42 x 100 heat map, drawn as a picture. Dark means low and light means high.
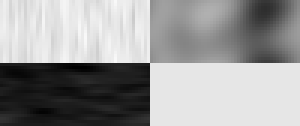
It is made of 2 by 2 panels. Panel 1,1: very high, streaked downward, faint in contrast. Panel 1,2: middling, smooth, strong in contrast. Panel 2,1: very low, streaked across, faint in contrast. Panel 2,2: very high, flat.
